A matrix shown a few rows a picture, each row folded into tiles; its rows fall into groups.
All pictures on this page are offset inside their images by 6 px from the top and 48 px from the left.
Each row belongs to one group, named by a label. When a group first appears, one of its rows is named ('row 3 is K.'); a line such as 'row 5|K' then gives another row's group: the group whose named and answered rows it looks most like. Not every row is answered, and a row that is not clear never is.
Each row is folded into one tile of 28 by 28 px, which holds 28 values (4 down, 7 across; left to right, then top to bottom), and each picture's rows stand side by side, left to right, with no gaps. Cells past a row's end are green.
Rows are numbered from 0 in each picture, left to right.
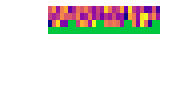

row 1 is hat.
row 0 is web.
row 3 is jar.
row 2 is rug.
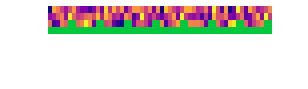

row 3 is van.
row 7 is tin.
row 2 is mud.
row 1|jar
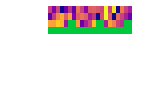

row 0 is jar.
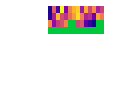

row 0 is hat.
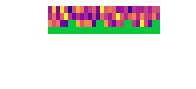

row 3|jar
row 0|web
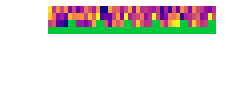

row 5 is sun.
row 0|mud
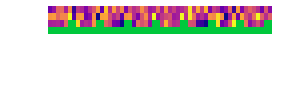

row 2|mud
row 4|sun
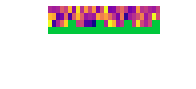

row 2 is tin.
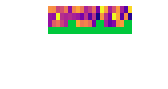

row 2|van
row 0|van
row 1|rug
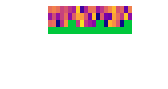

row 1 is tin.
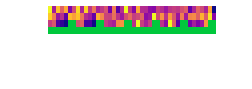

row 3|sun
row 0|mud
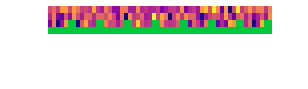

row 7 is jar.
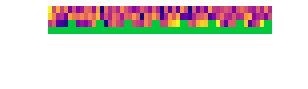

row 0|mud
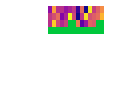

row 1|hat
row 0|sun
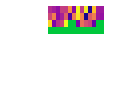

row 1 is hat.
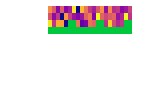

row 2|sun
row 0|rug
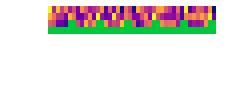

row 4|rug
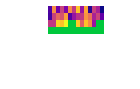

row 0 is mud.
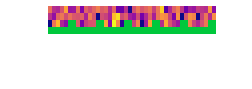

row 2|jar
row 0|web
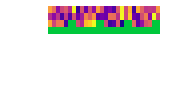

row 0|rug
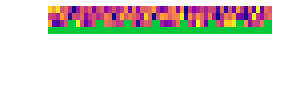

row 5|jar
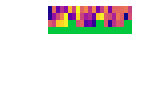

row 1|mud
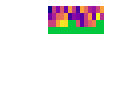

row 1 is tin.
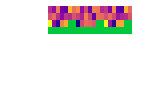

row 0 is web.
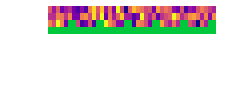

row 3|van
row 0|jar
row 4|jar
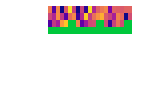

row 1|hat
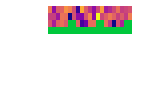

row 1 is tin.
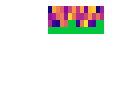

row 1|web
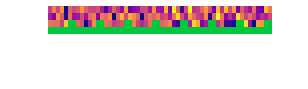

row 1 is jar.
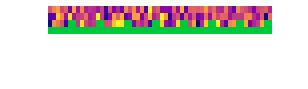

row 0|van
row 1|sun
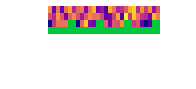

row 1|web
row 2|tin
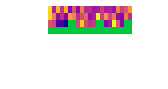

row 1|sun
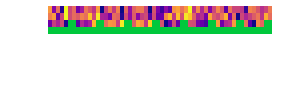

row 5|mud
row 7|tin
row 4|hat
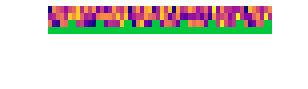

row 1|mud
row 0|tin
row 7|tin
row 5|rug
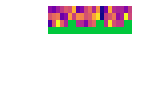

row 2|sun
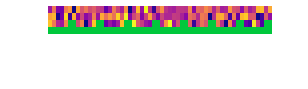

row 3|web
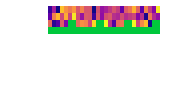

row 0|hat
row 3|rug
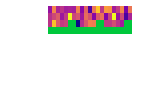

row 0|sun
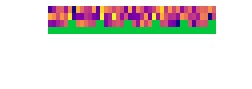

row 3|tin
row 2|van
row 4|mud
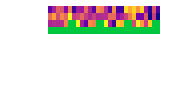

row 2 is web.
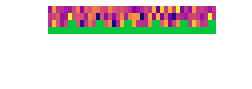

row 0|sun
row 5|sun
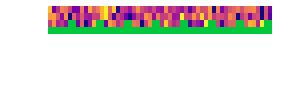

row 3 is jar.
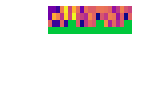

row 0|hat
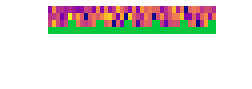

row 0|sun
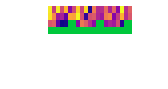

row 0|mud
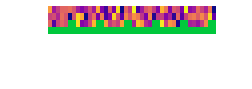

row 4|rug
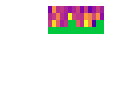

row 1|jar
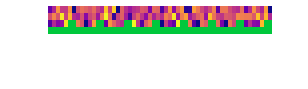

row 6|tin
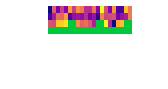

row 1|rug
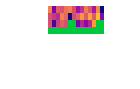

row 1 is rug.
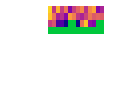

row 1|web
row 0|mud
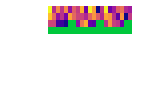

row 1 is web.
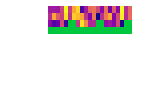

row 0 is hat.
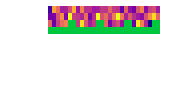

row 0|tin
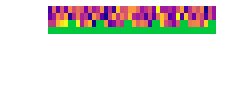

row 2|hat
